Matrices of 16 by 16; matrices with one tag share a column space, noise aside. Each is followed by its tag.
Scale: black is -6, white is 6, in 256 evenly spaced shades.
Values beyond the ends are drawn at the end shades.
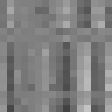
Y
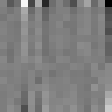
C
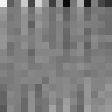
C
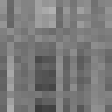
Y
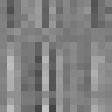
Y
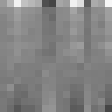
C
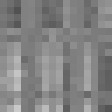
Y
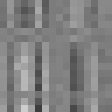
Y
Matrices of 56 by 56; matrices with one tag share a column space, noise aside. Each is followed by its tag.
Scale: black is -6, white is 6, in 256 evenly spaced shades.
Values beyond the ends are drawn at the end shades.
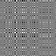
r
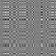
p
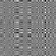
r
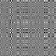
r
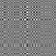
p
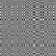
p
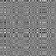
r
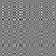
p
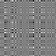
r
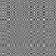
p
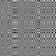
r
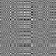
p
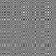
p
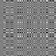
r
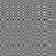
p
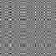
p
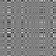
r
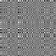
r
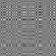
p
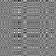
r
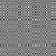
p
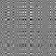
p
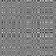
r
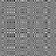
r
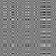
p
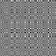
r
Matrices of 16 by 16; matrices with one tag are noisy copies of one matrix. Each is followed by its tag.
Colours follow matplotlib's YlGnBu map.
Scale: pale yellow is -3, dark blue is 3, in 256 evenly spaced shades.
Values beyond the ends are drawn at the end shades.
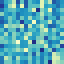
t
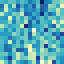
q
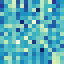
t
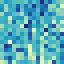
q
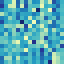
t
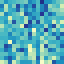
q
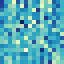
t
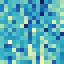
q
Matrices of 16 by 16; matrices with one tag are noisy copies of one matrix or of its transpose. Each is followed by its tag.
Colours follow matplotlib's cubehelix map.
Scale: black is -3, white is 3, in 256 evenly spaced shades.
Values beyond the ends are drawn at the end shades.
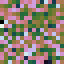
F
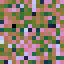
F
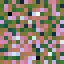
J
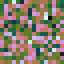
J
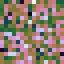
J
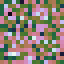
J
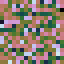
F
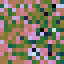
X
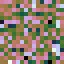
F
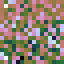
X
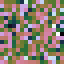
F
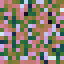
F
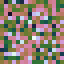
J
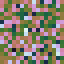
F
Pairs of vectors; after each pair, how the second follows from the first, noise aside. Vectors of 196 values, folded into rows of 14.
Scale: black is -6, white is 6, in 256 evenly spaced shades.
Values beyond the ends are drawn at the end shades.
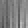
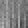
negated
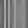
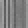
negated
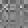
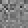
negated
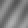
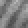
negated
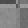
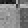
scaled up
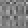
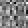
scaled up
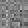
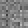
negated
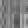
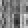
scaled up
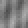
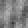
negated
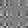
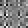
scaled up
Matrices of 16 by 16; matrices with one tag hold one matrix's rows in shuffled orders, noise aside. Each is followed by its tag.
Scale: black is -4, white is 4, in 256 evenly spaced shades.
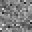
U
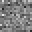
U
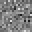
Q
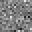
Q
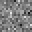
Q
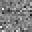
U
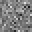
Q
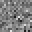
Q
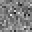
Q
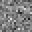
Q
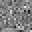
Q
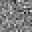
Q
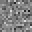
Q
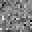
U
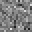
Q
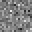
Q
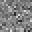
Q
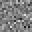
Q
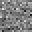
U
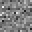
U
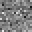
U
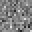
Q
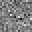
Q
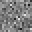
Q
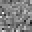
U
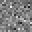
Q
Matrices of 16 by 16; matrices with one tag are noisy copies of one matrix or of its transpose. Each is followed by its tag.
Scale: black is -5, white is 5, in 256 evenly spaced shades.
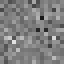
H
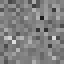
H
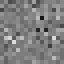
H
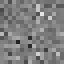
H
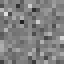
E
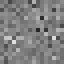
H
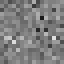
H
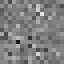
H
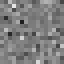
E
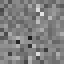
H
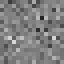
H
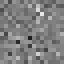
H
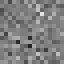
H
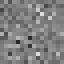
H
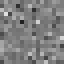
E
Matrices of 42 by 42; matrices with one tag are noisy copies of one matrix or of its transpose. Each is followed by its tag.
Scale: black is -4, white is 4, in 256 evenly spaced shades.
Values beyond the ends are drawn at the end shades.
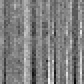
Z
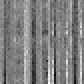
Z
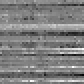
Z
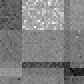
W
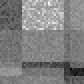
W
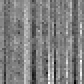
Z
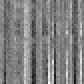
Z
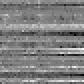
Z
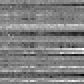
Z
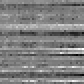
Z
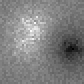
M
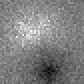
M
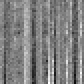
Z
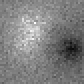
M
